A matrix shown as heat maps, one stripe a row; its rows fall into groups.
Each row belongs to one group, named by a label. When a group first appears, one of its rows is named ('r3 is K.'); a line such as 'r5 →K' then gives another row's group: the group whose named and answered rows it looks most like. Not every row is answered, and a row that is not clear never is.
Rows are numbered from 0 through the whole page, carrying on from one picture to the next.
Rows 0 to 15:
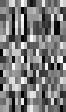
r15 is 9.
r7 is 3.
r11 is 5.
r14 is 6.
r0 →5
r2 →6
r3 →6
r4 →6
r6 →5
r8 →6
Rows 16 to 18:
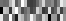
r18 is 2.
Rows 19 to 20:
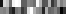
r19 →3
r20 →9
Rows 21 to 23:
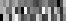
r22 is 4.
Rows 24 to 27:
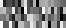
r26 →9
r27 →2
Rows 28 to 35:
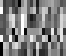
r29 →2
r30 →5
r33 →2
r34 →3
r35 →3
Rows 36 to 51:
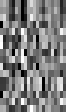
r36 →9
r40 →5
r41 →2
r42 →2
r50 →5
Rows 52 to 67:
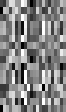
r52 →5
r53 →3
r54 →5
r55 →4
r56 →4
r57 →5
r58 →9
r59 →5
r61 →9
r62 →4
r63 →4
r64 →6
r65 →5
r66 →4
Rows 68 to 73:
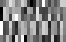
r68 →5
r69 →3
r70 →3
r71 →2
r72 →2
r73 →6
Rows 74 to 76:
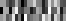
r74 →9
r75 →3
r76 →4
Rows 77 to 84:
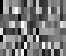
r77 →3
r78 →3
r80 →5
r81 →2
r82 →3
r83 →4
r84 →6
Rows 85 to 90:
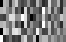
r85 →3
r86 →4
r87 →5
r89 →3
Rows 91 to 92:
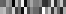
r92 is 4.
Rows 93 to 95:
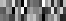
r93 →4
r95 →9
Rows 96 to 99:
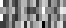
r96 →2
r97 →5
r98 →2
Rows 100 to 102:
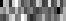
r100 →3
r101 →6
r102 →5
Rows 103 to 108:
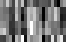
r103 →6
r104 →9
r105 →9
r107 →9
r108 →6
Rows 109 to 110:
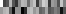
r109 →2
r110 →9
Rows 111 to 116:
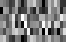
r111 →9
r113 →5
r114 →4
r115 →6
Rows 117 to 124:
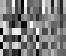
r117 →4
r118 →4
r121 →3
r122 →2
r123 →3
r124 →2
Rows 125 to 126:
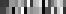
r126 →6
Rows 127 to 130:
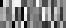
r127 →3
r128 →4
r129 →4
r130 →6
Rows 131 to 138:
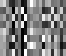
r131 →9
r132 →6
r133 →4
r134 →6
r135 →9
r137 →9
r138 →4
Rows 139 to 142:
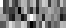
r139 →2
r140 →2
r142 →5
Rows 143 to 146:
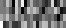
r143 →6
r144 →9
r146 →2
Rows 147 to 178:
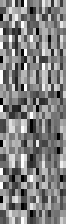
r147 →4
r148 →5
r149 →3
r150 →5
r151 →2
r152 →2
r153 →2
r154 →4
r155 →3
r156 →4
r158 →2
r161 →3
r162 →2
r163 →9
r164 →5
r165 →5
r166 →6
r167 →3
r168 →6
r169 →5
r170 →5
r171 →2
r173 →2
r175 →3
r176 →9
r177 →5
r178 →5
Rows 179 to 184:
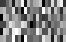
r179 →6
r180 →4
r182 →5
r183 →3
